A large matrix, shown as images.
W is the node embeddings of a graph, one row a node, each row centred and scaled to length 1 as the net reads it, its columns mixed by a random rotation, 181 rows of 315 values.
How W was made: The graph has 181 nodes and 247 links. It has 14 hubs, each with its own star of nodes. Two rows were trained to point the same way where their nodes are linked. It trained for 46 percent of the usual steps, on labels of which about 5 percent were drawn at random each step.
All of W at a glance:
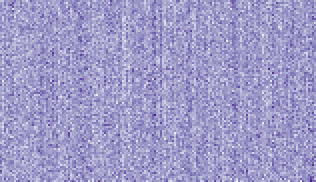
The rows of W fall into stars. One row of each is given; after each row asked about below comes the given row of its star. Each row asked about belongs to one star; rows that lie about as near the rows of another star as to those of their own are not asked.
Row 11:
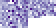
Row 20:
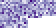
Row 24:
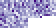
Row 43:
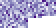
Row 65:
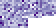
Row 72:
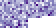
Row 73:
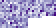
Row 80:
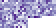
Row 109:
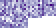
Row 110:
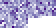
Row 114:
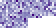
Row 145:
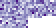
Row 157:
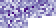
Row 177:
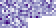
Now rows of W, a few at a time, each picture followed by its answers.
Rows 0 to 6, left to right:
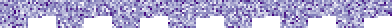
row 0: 11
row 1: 73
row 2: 110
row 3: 110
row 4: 11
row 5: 73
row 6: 110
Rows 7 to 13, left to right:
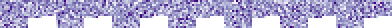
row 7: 157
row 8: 24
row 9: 20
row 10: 73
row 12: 72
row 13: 157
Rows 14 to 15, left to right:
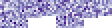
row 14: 24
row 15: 43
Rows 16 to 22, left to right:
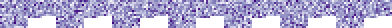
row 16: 20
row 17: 177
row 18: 65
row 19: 80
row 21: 114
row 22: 11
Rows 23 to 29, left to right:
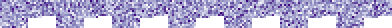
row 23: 11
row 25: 65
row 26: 73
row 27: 177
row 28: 43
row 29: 24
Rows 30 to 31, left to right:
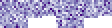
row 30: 145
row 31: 73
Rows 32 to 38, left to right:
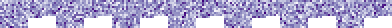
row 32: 145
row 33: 65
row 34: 114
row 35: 20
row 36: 20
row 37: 72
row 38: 24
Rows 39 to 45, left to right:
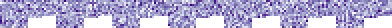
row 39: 65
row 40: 65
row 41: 109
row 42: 109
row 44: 24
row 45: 43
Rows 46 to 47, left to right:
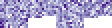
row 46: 65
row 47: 114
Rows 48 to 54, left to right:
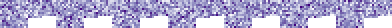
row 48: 109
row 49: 20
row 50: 145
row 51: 72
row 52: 114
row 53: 109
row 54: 177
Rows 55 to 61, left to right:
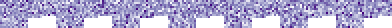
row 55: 110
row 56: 11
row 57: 20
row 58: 24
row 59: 145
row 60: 114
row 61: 80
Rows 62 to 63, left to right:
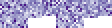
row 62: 109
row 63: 80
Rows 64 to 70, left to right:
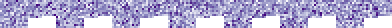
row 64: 114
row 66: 11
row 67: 24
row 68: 20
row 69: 20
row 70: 72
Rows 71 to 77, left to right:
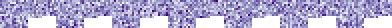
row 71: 145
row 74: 80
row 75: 73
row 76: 43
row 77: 109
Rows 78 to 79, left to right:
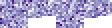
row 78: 177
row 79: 177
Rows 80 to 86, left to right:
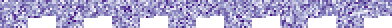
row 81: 80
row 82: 11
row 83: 24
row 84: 80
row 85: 109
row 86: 110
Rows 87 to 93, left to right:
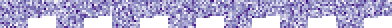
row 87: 157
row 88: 72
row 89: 157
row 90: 72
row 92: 110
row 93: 109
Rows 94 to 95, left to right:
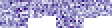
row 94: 65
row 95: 177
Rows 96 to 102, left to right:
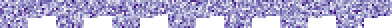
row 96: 80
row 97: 145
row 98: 109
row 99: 73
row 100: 24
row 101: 110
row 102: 72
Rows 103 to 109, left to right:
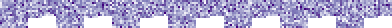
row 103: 110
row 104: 11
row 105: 110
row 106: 73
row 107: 114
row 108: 145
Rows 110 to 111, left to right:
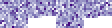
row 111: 114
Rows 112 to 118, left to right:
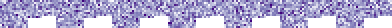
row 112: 20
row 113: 177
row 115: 114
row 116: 11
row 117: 80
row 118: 145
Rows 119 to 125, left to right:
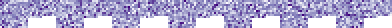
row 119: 24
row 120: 80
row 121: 11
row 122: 114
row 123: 20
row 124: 65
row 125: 80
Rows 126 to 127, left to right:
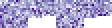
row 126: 65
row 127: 72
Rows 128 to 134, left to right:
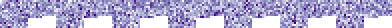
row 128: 65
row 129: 20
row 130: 80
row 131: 43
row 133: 20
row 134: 145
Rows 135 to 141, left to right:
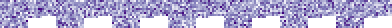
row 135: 145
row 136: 109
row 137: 145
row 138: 157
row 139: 65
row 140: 20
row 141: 177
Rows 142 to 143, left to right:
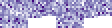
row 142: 43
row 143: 114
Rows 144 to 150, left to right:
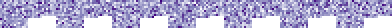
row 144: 157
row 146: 72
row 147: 177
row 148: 80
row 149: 24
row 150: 114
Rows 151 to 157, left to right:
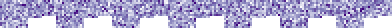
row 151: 72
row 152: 177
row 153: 109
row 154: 72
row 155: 114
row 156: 65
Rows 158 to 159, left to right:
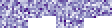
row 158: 145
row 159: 43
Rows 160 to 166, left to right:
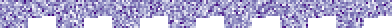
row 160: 80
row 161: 24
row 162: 157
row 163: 73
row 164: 80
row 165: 72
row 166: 114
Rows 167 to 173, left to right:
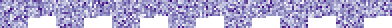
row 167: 157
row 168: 11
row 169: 145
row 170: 157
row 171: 157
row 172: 72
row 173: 110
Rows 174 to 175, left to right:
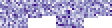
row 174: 20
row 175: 145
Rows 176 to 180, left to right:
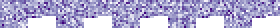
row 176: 80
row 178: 20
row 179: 43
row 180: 43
